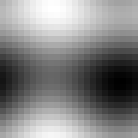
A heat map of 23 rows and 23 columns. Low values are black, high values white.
Ninth with the highest average: top middle. Ninth with the lowest average: middle right. Average level on the scale: 50%.
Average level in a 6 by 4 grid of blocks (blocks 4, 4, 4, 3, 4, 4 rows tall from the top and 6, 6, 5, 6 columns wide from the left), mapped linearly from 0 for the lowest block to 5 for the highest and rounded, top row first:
4 5 4 3
3 4 3 3
2 2 2 1
1 2 1 0
2 3 2 1
3 4 3 2
